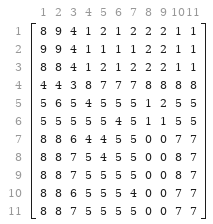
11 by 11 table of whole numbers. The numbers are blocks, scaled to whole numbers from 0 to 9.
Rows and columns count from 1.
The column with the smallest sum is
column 8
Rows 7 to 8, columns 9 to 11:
0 7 7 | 0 8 7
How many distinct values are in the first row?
5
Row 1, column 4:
1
